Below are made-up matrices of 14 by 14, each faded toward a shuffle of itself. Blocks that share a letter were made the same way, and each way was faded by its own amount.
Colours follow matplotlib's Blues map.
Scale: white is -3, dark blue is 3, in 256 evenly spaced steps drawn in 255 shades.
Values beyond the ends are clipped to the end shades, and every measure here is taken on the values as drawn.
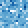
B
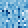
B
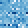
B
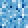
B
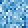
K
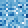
B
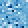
B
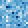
B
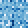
K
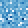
K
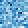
B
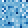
B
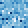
K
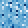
B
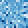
B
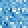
B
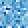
B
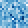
K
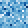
K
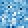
B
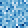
B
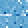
K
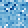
K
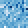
K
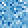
B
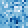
B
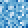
B
